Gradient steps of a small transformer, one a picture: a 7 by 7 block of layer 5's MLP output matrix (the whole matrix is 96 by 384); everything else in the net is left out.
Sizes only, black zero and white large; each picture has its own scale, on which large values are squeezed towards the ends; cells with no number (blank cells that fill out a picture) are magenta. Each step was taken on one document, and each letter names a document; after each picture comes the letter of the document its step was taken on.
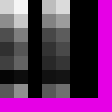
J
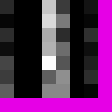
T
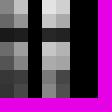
J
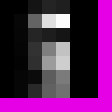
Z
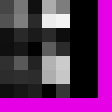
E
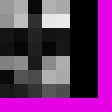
E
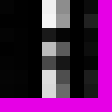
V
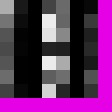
T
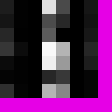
T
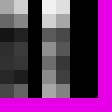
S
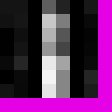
T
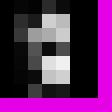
Z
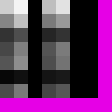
J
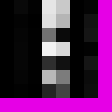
V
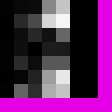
Z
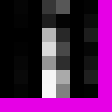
V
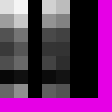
J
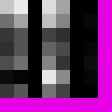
S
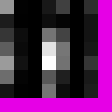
T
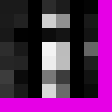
T
